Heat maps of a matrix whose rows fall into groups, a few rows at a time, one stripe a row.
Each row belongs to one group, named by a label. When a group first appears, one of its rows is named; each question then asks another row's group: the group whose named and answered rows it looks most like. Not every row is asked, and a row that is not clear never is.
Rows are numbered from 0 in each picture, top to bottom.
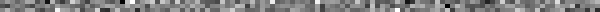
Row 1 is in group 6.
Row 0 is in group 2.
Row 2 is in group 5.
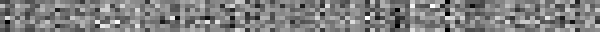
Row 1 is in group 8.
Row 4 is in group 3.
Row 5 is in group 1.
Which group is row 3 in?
6
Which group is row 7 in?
6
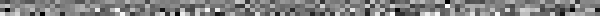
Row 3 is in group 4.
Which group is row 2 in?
1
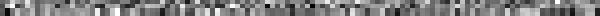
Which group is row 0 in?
2
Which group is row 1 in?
4
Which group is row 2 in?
1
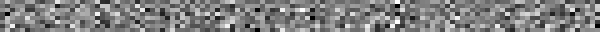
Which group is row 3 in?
1
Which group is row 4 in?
4
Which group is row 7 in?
3
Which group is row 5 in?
5
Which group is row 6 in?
3
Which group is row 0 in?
5
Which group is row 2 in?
3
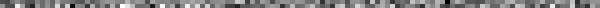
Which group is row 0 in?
6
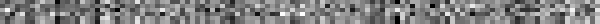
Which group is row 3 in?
3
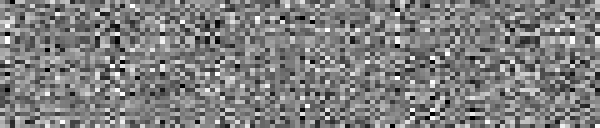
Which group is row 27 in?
8
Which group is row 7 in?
2
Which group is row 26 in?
4
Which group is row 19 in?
5
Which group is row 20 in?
8
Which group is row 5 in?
4
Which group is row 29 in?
8
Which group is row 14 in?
8
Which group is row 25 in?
6
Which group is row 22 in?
1
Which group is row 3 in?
5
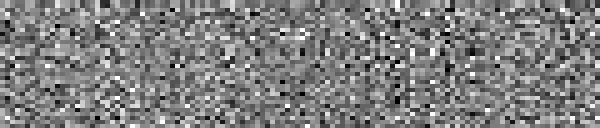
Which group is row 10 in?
6
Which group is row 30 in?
4
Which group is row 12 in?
8
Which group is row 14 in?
3
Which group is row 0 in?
5
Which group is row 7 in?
3
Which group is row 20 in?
8
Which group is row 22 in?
2
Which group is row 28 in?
8
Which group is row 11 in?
5
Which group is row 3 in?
3
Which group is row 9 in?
3
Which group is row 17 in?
6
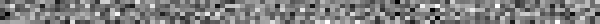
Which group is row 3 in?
1
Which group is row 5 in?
2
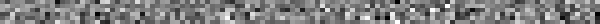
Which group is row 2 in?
8
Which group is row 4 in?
3
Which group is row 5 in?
5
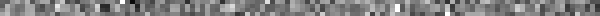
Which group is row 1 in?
5
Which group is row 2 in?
5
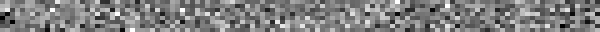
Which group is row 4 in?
4
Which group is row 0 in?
5
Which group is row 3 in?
1
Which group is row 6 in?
3
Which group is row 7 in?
2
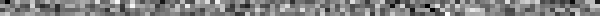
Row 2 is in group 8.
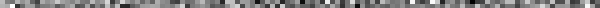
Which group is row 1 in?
4
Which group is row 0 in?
8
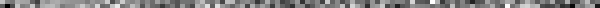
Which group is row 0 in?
8
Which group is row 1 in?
1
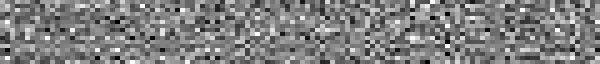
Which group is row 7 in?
2
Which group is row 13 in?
6
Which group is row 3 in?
6
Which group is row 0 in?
8
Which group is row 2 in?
4
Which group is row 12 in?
1
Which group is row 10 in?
6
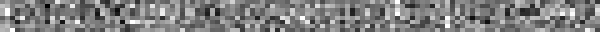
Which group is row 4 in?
3
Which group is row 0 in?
5
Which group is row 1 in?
2
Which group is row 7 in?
4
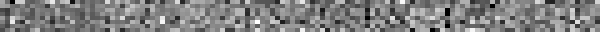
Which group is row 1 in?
2
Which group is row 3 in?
6
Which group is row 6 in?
6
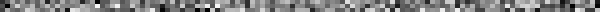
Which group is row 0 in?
3
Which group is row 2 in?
4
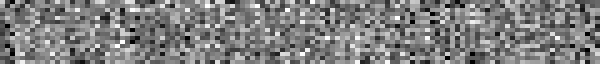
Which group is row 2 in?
2
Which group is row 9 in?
2
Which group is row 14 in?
6
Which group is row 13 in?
3
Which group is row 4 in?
5
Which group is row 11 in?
1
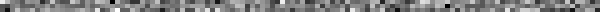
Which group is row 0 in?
4
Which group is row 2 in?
1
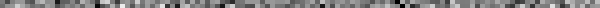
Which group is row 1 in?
4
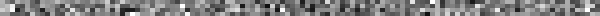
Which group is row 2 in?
4
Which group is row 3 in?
2
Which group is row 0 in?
8
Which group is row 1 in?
4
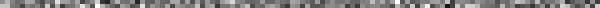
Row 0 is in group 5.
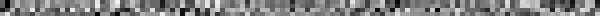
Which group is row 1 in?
1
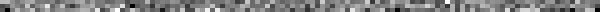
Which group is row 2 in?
1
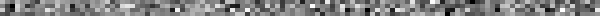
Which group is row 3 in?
6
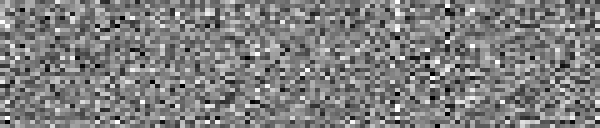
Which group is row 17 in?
2
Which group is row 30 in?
1
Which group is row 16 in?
3
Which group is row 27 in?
5
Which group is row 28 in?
6
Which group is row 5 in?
4
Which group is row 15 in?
4
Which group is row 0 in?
5
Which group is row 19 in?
8
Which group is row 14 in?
2
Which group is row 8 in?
6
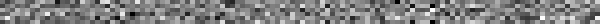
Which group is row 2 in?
8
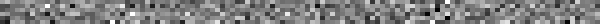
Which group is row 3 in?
2
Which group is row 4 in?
6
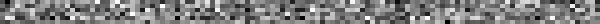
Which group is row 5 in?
6
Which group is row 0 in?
1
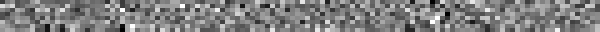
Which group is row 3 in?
6
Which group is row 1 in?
4
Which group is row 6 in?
2
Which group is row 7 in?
2
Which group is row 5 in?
8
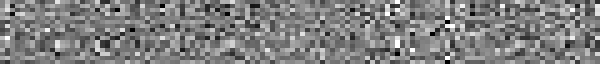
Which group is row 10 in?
5
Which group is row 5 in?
6
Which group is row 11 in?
5
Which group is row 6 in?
3
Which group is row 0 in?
5
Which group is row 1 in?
3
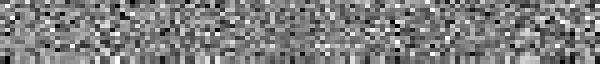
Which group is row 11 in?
2
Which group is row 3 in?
2
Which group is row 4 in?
4
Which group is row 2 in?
8
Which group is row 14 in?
1
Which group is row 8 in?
1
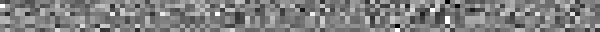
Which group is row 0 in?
6
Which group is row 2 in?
8
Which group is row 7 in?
5
